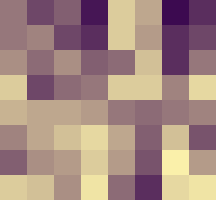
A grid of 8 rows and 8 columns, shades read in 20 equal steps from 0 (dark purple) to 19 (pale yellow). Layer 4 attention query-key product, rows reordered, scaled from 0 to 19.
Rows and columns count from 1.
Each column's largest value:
16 15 15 18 16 16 19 18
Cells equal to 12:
5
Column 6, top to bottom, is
13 12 15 16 8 7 6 3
